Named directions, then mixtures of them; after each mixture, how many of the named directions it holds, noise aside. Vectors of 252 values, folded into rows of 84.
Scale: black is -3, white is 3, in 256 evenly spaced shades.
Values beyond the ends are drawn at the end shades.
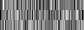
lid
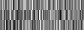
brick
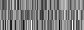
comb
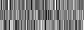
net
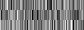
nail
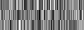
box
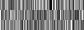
two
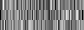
one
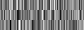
two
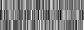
three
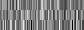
one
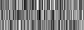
one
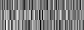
one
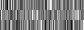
two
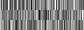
two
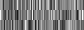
one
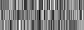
one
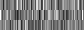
two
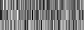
two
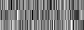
two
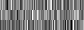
one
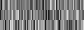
two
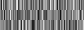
three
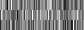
two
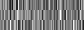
three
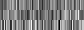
three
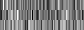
two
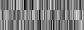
three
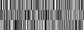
two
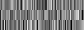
three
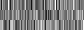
one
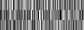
two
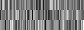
two
